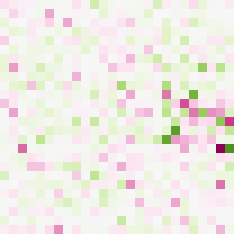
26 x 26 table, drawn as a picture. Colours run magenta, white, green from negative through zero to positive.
Roughest part: middle right. Grain: fine. Stripes: none. Odd rows or columns: none. Mirror symmetry: none. Average level on the scale: 50%. Odd patch: rougher, in the middle right.
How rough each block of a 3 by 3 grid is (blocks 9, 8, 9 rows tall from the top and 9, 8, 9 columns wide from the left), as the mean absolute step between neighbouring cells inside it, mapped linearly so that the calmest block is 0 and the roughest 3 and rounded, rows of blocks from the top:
000
013
000
